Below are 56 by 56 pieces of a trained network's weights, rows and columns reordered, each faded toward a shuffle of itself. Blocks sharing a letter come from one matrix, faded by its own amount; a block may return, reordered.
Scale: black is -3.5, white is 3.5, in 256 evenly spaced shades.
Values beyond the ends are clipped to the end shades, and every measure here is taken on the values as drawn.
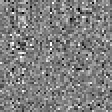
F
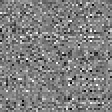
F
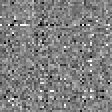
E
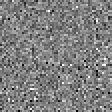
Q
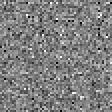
Q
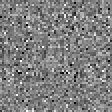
Q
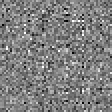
E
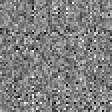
E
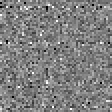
Q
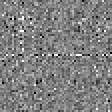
E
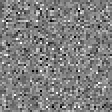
F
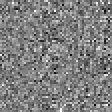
E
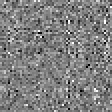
F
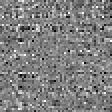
F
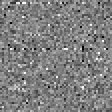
Q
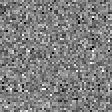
Q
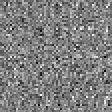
E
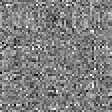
E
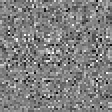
F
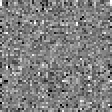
F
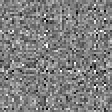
E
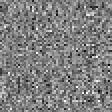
E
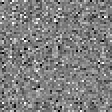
F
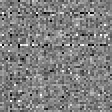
E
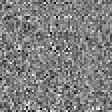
E
